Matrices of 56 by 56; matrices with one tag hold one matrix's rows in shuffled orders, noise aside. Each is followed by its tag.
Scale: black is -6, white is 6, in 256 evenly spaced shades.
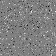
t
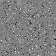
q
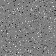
q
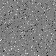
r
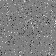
t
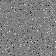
t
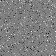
t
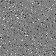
r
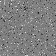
r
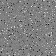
t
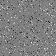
t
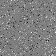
t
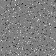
q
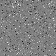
q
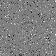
t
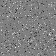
q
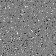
r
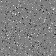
q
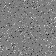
t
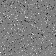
r
